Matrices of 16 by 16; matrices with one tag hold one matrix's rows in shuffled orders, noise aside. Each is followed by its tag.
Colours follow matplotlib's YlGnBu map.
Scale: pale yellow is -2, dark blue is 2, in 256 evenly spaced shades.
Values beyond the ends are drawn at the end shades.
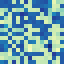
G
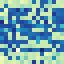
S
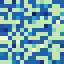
G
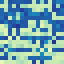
S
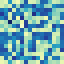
G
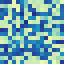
G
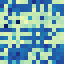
S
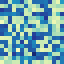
G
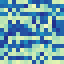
S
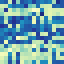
S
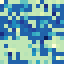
S
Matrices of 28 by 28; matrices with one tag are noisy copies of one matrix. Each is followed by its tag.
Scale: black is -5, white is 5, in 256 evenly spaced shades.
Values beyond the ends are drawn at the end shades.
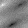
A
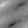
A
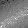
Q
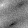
A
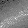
Q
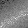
Q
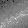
Q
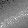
Q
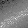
Q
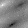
A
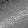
Q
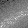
Q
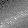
Q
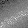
Q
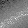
Q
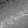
Q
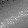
Q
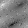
A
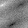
A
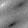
A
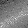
Q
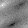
A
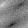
A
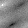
A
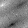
A
